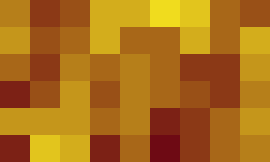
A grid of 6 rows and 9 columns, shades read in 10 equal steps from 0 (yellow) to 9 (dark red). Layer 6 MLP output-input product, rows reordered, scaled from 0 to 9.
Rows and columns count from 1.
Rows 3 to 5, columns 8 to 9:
7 3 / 7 4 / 5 3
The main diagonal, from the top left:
4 6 4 6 4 9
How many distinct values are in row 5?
5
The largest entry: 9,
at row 6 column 6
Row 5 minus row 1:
-1 -4 -3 3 2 8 6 0 -3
